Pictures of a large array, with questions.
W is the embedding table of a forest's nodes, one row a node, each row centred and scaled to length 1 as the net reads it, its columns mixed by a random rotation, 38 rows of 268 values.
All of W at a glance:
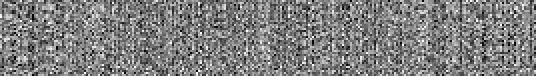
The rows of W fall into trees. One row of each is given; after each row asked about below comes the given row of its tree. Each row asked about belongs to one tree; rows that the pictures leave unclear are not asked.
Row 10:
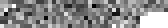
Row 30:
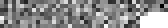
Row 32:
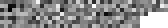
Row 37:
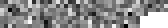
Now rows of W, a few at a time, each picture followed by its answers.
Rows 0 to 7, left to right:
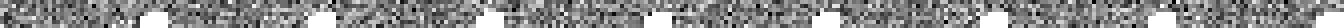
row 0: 10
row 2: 32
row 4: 32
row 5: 30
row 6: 30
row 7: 32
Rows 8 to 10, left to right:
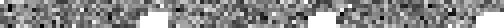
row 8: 32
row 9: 37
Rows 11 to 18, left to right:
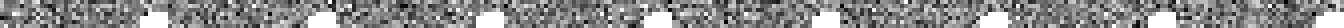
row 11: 32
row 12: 30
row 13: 10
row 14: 30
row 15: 32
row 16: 30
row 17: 30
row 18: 32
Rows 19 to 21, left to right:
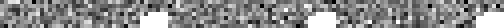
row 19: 37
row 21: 30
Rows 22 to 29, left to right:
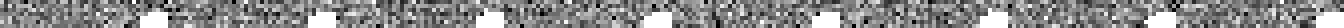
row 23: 32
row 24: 32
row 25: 30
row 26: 37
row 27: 32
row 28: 30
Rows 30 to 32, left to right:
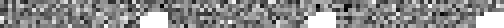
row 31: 30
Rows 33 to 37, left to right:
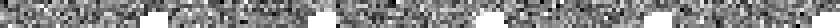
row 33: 37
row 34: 32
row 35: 30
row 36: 10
